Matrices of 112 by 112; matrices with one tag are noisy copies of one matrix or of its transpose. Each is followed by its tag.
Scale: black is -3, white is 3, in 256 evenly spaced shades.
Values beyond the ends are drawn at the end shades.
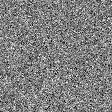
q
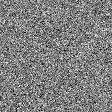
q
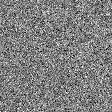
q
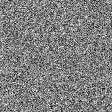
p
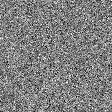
q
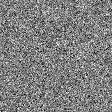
q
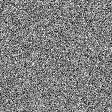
p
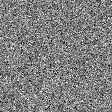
q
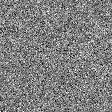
q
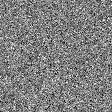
q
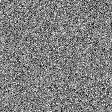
p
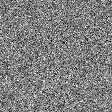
q
